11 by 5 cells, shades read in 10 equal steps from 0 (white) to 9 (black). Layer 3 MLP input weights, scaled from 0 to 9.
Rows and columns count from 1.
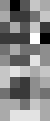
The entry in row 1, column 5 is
3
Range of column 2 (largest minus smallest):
8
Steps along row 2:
up same down down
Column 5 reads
3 2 7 9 4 4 2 3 5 3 3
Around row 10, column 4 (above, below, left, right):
4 1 5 3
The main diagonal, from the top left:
4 7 6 0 4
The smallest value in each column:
2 1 1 0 2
